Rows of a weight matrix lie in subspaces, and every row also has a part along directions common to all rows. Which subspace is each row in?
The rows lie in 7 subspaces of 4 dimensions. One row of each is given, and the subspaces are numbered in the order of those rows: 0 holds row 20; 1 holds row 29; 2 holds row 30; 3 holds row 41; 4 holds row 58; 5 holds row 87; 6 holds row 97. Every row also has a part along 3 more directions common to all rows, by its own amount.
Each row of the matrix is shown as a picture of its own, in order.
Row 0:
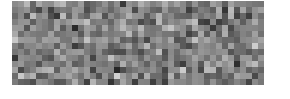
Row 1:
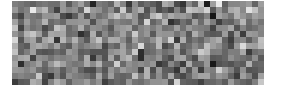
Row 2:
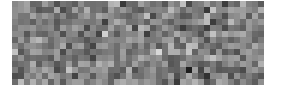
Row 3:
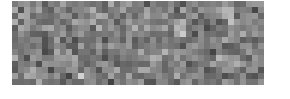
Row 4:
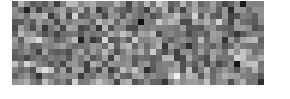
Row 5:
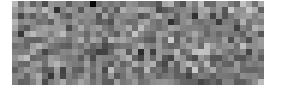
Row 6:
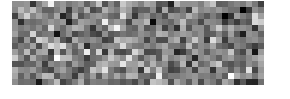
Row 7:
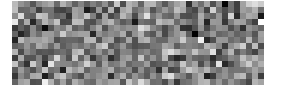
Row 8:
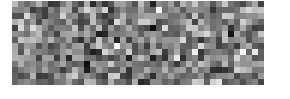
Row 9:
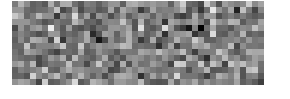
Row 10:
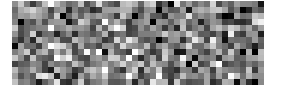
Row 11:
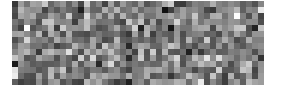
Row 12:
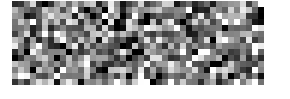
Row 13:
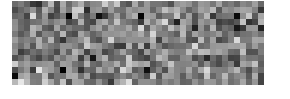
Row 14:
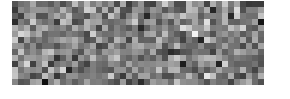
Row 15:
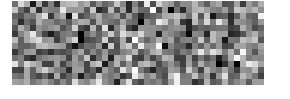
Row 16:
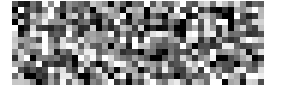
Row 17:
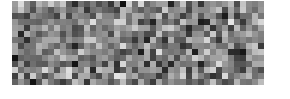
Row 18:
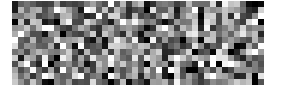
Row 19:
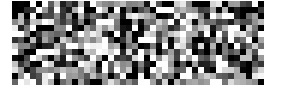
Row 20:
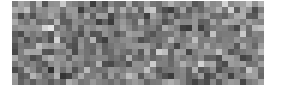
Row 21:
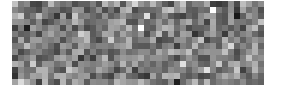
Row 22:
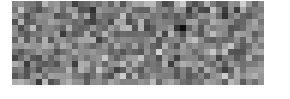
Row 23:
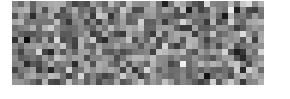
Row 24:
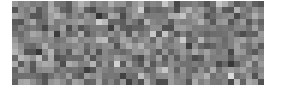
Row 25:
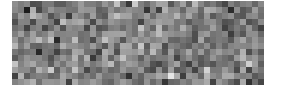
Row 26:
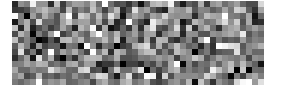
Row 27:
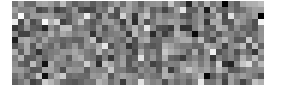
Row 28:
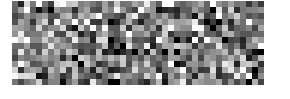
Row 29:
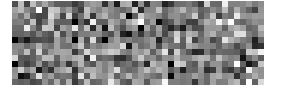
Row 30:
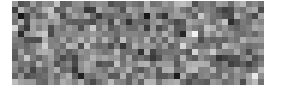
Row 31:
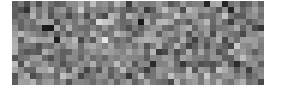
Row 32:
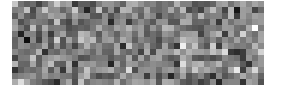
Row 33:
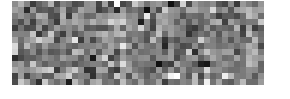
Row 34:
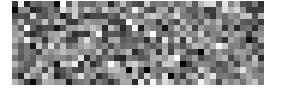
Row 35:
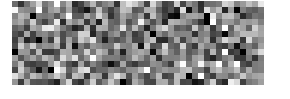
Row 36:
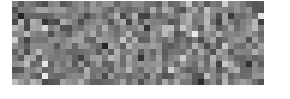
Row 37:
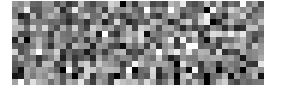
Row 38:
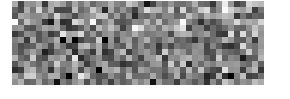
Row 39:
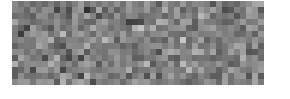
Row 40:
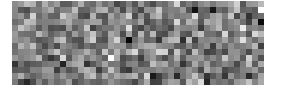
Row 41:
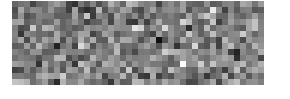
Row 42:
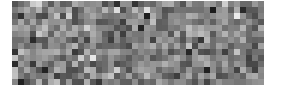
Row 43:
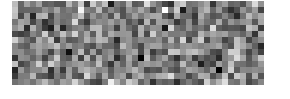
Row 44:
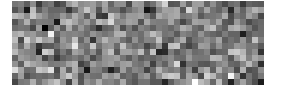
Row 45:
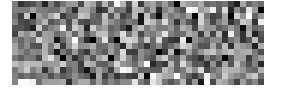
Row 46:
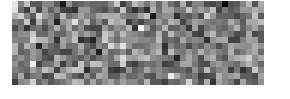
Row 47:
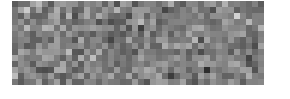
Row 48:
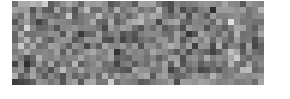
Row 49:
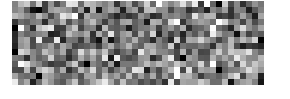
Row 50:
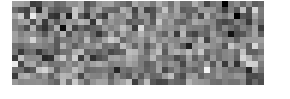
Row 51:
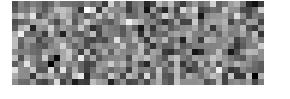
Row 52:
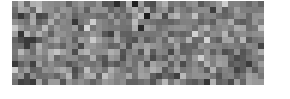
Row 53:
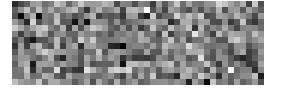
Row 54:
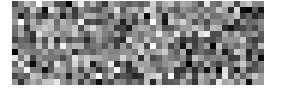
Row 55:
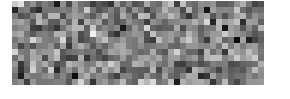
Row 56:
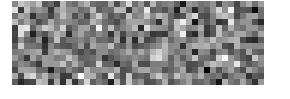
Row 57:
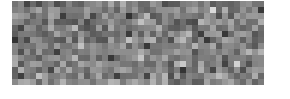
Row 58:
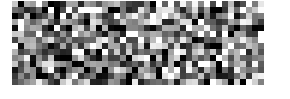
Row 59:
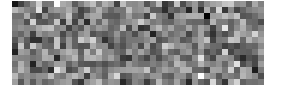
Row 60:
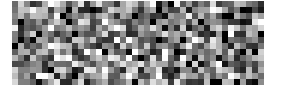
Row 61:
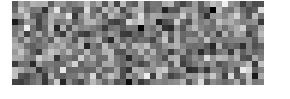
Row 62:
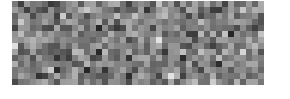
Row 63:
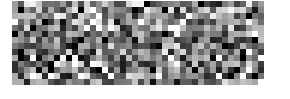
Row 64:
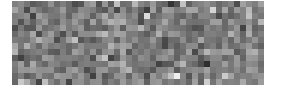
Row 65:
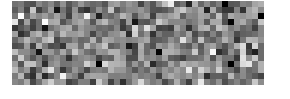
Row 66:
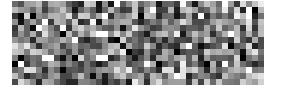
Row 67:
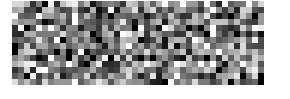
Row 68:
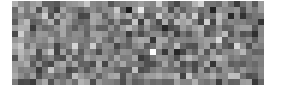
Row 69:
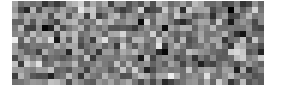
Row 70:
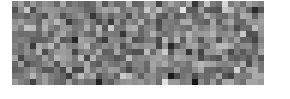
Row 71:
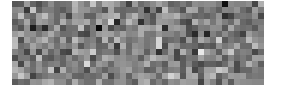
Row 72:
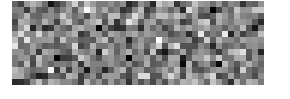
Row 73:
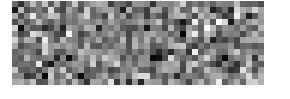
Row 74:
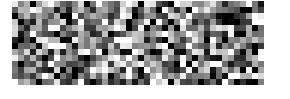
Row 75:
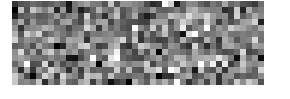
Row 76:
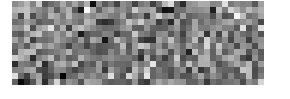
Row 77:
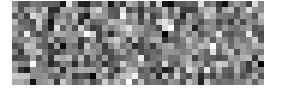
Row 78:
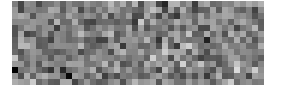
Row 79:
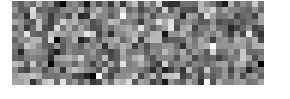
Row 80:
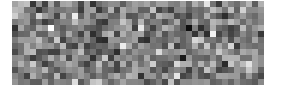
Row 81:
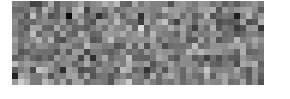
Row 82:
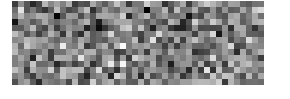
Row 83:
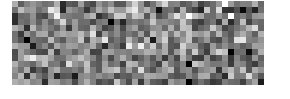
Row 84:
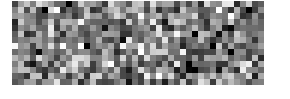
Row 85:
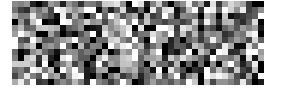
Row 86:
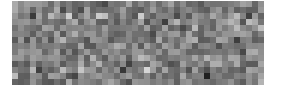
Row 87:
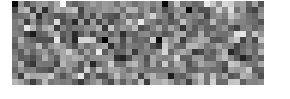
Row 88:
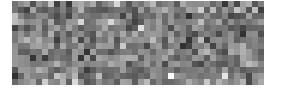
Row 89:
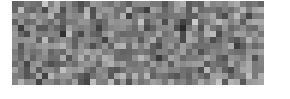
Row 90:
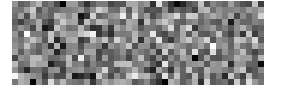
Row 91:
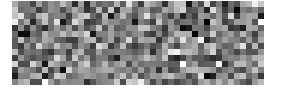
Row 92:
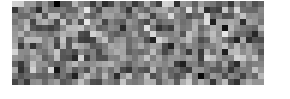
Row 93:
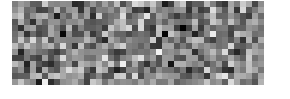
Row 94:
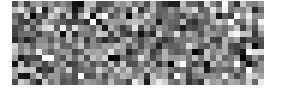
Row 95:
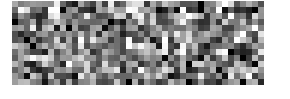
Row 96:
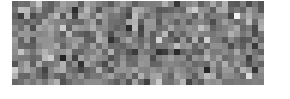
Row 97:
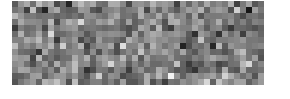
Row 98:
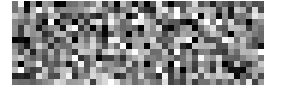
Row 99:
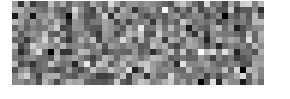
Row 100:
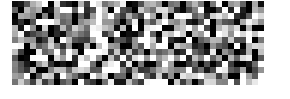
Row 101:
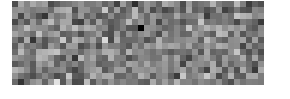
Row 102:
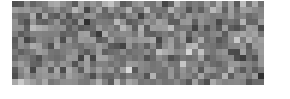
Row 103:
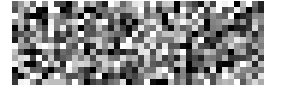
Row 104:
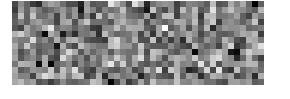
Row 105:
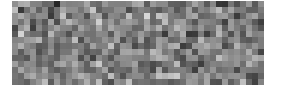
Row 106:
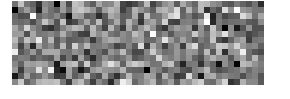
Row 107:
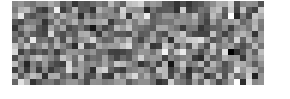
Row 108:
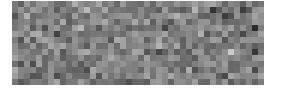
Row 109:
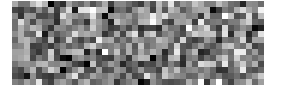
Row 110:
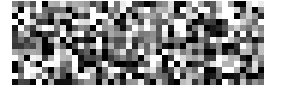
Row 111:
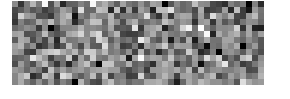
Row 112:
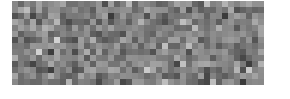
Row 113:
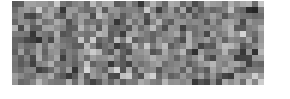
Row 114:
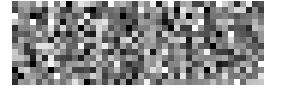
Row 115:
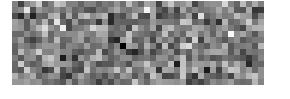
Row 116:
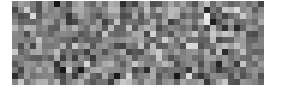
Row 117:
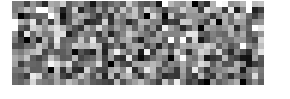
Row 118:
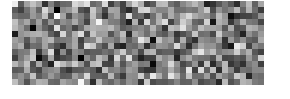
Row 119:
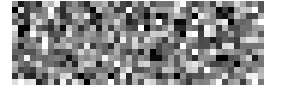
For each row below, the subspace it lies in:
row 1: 0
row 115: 1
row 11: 3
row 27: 3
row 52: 1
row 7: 3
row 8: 4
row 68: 2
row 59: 5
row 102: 5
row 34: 5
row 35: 5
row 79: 6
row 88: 6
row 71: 4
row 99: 4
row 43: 3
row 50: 1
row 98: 1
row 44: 0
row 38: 2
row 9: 0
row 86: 5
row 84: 6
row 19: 0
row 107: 6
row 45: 1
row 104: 3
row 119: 2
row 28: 1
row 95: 6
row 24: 6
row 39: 3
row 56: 2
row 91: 3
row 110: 2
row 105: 2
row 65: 3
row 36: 3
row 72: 4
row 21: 0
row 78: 1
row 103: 6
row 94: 1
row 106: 5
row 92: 5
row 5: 0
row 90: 6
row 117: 0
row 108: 4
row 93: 2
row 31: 0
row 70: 5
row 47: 1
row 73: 2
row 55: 5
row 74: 4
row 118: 2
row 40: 1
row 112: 4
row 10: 4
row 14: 3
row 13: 5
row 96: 1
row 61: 6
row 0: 1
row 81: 5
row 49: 0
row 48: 3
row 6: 4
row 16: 2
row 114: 6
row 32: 6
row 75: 3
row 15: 0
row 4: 0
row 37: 5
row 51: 3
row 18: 3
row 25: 6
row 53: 5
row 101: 2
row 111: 0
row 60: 4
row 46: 5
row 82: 2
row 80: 0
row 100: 0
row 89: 2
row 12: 4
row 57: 1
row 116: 5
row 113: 4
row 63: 2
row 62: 4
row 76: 0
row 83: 6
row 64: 1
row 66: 1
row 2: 5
